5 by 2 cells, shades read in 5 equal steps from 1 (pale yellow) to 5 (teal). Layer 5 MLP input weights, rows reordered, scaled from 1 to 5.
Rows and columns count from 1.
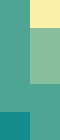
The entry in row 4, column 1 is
4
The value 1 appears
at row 1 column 2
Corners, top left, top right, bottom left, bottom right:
4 1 5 4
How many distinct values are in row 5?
2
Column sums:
21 15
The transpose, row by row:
4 4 4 4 5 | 1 3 3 4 4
